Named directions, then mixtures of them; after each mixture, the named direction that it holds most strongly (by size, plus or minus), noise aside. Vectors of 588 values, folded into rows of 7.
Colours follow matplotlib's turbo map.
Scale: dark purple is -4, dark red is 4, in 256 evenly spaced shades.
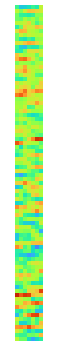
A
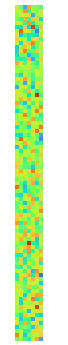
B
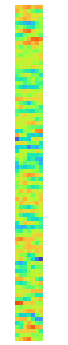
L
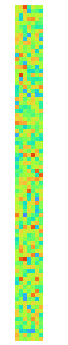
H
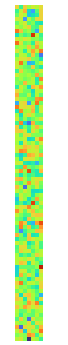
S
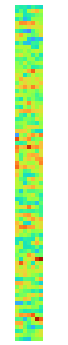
L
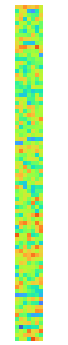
A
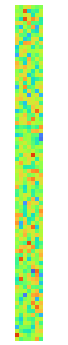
B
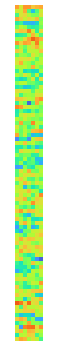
L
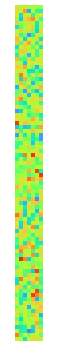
H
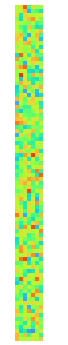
H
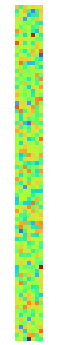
S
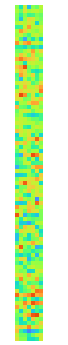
A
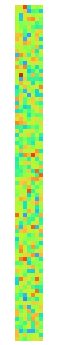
H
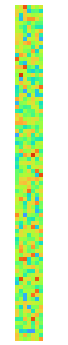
H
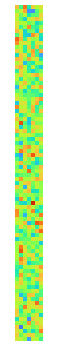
S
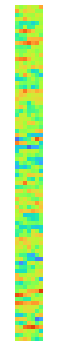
L
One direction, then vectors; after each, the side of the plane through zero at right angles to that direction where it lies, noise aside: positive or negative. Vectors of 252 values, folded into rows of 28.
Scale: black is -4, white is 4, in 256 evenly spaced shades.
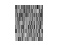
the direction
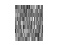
positive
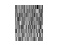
positive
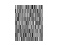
negative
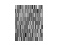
negative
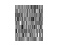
positive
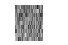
positive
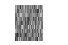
negative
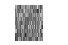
negative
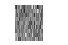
positive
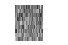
positive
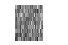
negative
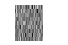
negative
